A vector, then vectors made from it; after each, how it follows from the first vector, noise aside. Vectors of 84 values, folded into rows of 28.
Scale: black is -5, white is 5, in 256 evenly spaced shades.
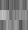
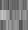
copied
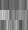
copied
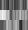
scaled up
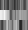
scaled up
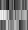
scaled up
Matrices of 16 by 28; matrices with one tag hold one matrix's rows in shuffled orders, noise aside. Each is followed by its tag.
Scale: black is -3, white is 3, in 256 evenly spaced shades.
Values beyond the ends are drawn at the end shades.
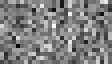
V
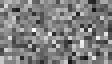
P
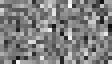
V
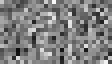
V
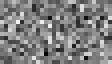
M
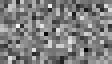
M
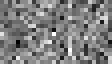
V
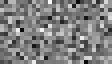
M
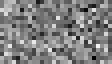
P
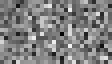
V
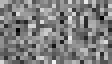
V
